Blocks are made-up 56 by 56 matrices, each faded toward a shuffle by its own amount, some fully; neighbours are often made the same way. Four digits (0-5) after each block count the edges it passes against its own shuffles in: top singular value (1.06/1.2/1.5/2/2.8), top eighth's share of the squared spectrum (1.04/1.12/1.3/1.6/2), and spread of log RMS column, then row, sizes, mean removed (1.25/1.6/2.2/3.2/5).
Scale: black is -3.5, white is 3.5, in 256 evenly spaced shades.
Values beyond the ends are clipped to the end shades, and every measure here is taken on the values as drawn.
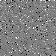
3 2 0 1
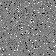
1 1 0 0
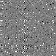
3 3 1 1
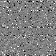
3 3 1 2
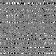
4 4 1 3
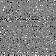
3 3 0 2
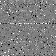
3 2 0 1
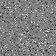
2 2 0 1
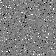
0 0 0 0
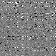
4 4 1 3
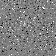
2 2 0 1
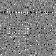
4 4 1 2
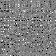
3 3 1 2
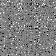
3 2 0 1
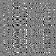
4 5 3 3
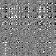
4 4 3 3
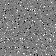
0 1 0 1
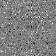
3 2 1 0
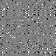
4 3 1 1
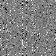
2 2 2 0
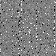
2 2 2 0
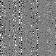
2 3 3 0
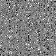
1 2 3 0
